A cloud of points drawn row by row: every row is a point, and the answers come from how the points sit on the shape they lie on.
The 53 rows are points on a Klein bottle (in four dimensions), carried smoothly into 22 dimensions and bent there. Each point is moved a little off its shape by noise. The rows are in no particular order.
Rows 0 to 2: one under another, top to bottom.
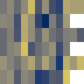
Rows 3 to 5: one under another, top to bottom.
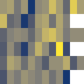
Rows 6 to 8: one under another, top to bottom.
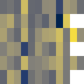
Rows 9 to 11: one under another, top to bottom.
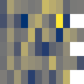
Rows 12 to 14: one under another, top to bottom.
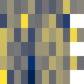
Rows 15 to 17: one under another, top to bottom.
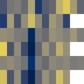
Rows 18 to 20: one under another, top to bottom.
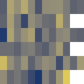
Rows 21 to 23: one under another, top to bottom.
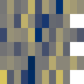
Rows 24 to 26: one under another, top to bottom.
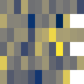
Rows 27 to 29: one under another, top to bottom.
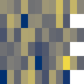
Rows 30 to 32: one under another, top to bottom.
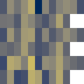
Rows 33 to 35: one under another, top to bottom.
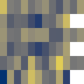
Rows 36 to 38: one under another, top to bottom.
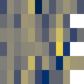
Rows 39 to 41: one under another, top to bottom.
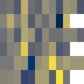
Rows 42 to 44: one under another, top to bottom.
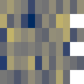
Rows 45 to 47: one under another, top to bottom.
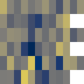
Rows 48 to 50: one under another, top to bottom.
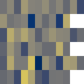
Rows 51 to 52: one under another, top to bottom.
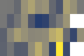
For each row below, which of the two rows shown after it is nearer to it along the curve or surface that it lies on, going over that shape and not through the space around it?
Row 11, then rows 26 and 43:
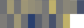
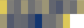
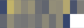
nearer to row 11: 26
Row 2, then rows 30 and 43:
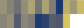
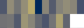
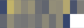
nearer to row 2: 30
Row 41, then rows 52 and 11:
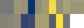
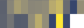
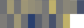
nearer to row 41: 52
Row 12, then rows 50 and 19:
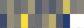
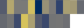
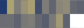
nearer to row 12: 19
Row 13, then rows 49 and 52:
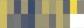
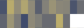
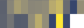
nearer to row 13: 49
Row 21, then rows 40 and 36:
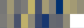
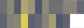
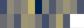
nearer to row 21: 36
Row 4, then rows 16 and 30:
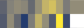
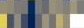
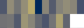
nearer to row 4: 16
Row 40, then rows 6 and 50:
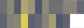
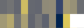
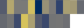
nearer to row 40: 6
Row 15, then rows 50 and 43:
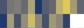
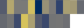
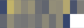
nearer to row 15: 50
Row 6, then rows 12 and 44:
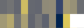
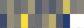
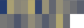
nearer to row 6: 12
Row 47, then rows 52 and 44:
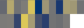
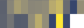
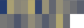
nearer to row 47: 44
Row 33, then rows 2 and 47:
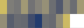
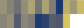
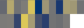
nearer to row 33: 2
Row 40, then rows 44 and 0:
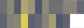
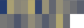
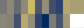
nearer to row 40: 44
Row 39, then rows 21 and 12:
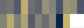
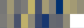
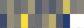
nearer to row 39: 12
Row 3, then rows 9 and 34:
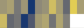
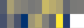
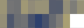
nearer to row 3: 9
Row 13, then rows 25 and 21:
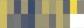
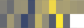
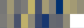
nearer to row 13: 25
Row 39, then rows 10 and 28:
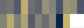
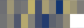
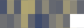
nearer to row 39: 28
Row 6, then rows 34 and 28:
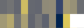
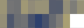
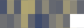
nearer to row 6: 28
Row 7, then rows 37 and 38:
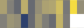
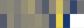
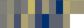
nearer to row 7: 37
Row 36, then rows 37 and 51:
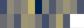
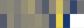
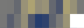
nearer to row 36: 51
